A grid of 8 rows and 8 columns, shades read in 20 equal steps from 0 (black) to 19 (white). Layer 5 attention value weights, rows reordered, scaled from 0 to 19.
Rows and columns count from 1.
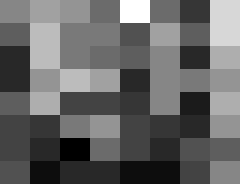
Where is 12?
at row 1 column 2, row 2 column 6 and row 4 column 4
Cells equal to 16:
2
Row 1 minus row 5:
3 -1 6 3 15 -2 2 3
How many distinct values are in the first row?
7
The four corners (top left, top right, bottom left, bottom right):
10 16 6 10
